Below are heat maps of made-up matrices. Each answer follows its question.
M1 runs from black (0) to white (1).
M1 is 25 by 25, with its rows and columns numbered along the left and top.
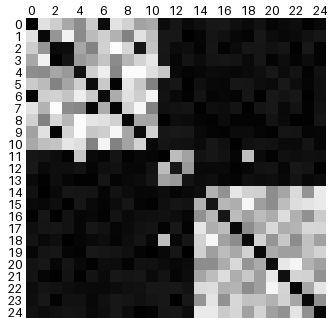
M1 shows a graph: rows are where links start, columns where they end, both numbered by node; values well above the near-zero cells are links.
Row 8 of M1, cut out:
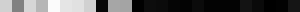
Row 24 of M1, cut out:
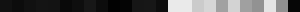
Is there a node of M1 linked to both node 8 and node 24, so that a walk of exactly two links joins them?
no
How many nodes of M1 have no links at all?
0
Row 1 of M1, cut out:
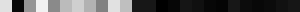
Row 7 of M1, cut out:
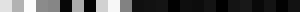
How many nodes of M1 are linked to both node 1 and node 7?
8
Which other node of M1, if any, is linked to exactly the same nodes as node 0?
node 6
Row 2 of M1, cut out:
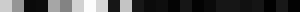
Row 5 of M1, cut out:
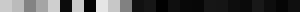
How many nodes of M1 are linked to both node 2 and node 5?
6
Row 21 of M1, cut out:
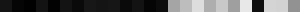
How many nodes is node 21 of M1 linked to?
10
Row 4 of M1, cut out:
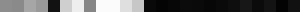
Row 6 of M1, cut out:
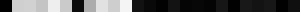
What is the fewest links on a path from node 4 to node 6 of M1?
1
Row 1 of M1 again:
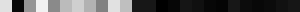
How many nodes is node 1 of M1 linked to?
10
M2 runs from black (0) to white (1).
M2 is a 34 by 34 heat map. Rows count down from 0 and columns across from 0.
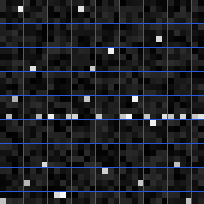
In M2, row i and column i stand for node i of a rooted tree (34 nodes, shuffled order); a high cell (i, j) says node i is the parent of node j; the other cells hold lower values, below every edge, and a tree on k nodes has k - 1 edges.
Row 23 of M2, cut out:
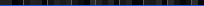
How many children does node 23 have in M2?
0
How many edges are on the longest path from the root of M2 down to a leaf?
2
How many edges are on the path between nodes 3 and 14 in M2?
4
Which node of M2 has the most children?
19
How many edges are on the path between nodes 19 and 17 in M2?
2
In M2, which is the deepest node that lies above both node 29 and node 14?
19
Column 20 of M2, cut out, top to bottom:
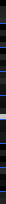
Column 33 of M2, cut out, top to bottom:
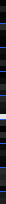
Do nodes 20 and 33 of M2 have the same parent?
yes
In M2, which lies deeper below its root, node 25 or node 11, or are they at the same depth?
node 25
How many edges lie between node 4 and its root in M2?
2
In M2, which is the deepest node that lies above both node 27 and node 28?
19
